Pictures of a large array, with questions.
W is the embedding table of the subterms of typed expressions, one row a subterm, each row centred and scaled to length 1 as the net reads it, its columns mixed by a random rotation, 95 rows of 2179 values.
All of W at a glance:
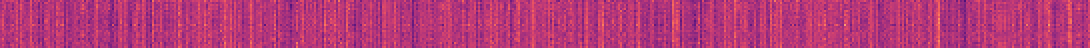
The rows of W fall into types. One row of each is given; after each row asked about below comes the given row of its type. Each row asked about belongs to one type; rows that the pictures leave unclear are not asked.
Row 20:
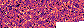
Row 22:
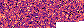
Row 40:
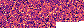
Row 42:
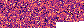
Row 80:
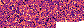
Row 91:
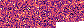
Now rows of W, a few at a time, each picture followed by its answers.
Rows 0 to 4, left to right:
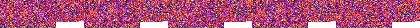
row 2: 22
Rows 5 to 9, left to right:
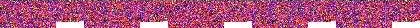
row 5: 40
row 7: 20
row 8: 80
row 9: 80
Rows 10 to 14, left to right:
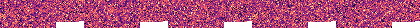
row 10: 22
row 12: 80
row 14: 20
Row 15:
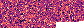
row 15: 80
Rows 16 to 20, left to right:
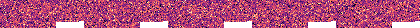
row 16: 40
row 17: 80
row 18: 40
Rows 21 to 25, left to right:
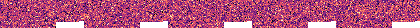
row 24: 80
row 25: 40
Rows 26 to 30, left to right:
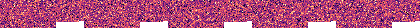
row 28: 20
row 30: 42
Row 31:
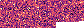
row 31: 91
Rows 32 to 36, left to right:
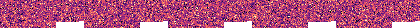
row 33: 22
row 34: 91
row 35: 22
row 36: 80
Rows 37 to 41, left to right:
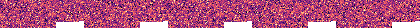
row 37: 42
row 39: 42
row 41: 20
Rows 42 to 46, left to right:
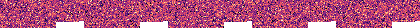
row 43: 20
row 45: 80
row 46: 40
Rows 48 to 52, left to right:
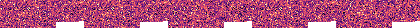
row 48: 91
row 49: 91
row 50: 80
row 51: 91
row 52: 40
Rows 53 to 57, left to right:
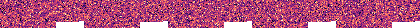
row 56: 80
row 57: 42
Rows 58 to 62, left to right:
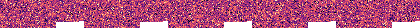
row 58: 42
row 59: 91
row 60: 80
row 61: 22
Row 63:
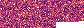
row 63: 91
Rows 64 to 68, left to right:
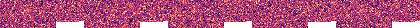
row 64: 40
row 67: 20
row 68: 40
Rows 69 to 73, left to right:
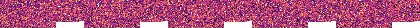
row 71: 80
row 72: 42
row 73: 22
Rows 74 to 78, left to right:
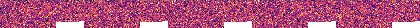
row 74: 40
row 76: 20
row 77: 42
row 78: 22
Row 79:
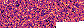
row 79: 20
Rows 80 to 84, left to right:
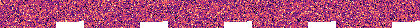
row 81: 22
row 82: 40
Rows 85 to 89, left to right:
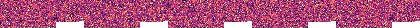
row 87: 42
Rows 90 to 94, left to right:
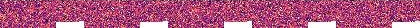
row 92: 40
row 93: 91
